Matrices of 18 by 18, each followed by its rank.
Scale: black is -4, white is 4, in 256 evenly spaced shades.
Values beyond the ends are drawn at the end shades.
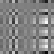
one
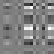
one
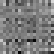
three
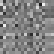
three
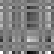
one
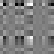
one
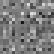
three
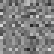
three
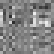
three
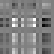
one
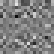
three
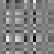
one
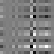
one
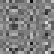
three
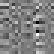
three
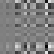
one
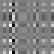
one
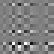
one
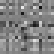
three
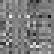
three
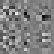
three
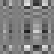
one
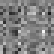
three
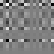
one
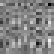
three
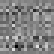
three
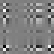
one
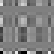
one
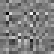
three
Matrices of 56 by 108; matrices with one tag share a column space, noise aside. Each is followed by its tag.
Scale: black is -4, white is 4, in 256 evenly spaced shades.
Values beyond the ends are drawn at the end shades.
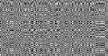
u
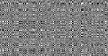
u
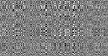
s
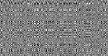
u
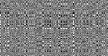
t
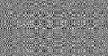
t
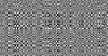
t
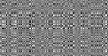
t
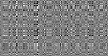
s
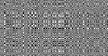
t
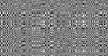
t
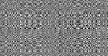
t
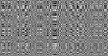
s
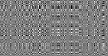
s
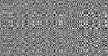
t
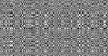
t
